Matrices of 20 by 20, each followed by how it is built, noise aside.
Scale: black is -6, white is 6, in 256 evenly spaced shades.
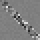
banded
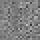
low rank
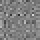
low rank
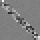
banded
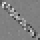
banded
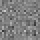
low rank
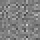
low rank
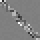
banded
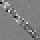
banded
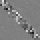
banded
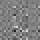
low rank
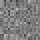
low rank
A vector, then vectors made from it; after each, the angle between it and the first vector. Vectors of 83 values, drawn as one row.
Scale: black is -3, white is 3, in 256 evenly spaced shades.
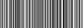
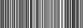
partly opposed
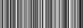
orthogonal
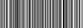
nearly parallel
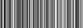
orthogonal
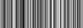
orthogonal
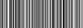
nearly parallel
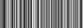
partly opposed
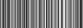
partly opposed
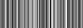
orthogonal
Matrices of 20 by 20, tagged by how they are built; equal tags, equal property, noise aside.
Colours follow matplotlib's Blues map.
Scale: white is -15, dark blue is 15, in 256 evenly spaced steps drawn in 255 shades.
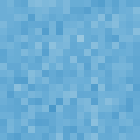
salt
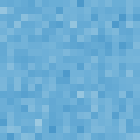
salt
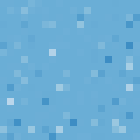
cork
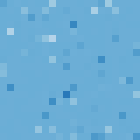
cork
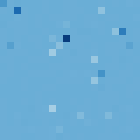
cork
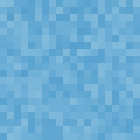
salt
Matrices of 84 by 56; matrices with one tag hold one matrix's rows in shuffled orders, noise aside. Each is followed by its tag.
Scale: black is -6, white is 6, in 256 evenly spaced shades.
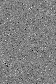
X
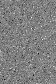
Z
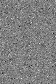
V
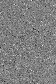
Z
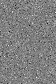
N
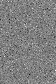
N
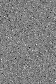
N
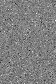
N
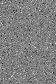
V
